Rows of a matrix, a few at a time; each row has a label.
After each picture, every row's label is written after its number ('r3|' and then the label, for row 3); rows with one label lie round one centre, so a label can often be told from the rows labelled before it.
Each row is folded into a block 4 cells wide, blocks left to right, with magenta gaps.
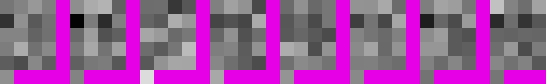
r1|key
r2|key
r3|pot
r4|key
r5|key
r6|key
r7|key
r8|key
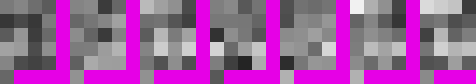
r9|key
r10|pot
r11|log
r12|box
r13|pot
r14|log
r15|log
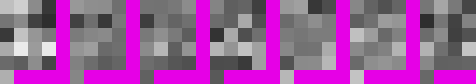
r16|log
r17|key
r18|key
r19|box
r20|pot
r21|pot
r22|key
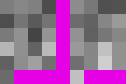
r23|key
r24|pot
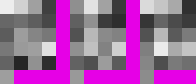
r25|log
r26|log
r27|log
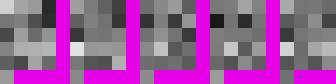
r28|log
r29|box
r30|key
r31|key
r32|box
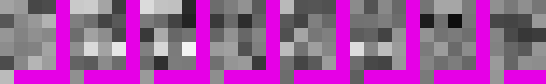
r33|pot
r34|log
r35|log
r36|key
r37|box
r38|box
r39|key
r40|key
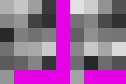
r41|log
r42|log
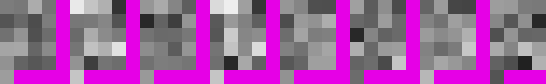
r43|key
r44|log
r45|key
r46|log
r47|pot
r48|box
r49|pot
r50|box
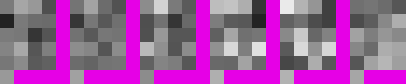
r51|key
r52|key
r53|key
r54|log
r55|log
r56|pot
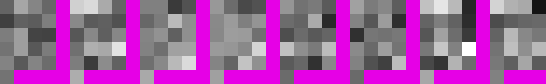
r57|key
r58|log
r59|pot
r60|pot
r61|box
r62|box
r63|log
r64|log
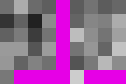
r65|key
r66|pot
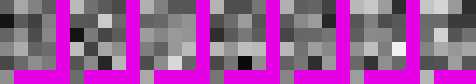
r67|key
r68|box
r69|pot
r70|box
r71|box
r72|log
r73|log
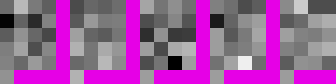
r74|key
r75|pot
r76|box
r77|pot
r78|pot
